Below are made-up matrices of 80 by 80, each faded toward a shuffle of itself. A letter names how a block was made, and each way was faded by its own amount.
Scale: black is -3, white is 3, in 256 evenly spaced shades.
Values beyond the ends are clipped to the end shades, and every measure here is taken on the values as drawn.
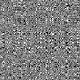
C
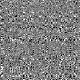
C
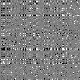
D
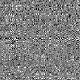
C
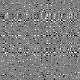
D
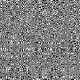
C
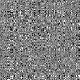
C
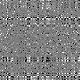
D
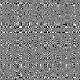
D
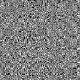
C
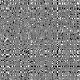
D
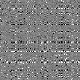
D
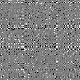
D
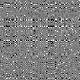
D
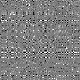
D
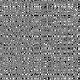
D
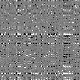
D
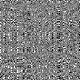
C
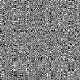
C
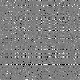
D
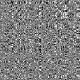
C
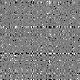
D
